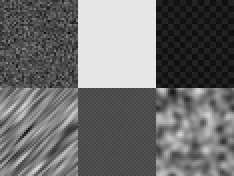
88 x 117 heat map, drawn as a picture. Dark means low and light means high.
The table splits into 2 rows of 3 panels. Panel 1,1: low, fine-grained. Panel 1,2: very high, flat. Panel 1,3: very low, checkered, faint in contrast. Panel 2,1: middling, slanting up to the right, strong in contrast. Panel 2,2: low, checkered, faint in contrast. Panel 2,3: middling, blotchy, strong in contrast.
